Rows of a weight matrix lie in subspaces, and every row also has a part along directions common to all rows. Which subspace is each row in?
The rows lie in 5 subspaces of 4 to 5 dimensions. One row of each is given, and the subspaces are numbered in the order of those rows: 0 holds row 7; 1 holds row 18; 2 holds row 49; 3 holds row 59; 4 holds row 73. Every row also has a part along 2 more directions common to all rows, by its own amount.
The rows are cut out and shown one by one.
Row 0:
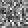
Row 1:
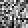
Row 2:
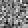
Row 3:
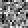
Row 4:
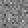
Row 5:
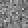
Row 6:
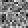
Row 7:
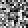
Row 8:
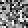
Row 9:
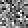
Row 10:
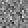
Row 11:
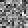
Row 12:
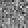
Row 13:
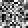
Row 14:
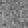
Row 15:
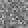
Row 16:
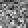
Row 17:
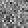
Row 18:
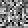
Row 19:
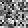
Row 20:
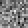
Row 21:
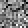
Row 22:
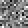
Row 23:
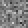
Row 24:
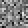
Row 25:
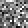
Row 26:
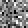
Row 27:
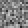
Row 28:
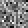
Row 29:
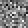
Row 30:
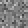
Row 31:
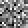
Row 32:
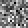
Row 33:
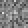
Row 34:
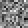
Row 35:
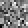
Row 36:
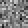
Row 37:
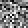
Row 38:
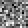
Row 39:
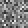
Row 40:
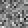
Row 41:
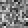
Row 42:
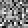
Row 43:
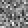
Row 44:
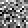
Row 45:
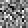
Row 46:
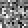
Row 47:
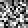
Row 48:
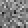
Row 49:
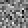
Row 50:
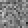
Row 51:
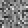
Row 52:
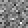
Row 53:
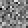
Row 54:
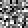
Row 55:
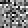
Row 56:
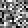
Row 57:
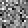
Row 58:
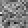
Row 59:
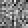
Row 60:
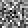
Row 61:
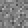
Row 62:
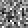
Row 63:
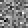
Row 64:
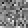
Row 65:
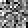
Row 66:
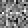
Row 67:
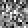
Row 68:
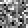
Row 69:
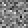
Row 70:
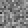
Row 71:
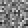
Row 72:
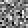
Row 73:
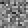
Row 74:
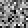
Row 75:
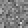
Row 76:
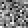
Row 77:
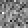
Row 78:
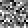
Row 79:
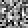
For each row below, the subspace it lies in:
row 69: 4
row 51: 2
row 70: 1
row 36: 2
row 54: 2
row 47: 3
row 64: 3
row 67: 3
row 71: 1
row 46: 1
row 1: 3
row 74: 3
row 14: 0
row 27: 1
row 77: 3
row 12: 1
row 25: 1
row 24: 2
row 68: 4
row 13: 0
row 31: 2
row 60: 4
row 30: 4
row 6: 0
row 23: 4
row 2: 3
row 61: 1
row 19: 3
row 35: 1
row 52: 1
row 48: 3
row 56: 1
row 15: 1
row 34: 0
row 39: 4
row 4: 4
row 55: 4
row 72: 2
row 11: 0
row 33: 3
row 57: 2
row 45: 2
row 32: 3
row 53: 0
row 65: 0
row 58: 1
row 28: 4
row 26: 3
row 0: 0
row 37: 4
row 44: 2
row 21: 0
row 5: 2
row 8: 0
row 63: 2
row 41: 0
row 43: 0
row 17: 4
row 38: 1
